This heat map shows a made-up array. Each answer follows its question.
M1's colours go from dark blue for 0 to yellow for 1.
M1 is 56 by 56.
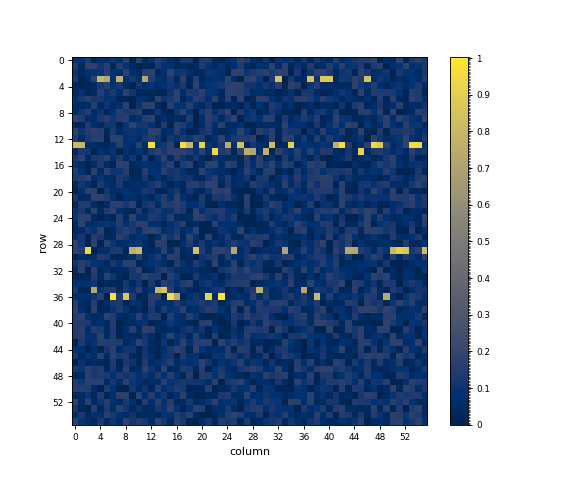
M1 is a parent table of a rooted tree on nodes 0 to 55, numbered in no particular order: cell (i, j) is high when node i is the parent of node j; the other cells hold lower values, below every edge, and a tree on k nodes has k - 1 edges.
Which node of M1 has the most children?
13
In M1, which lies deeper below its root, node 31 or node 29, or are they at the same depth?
node 31
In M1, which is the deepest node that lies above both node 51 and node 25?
29
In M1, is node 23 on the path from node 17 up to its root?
no
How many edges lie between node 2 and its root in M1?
2
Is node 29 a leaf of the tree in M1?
no
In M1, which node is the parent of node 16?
36
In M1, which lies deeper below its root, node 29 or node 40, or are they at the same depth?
node 40
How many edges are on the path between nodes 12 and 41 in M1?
2
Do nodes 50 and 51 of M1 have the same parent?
yes
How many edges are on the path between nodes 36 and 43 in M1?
3
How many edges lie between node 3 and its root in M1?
1
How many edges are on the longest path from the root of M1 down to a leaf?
2
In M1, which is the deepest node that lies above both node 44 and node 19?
29
